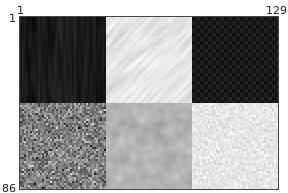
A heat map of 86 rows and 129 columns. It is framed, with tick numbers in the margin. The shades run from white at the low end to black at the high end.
It is made of 2 by 3 panels. Panel 1,1: very high, streaked downward, faint in contrast. Panel 1,2: very low, slanting up to the right, faint in contrast. Panel 1,3: very high, checkered, faint in contrast. Panel 2,1: middling, fine-grained, strong in contrast. Panel 2,2: low, blotchy, faint in contrast. Panel 2,3: very low, fine-grained, faint in contrast.
